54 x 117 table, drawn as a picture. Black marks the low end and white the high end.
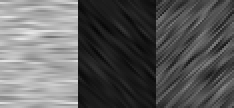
The table splits into one row of 3 panels. Panel 1,1: high, streaked across. Panel 1,2: very low, slanting down to the right, faint in contrast. Panel 1,3: low, slanting up to the right.
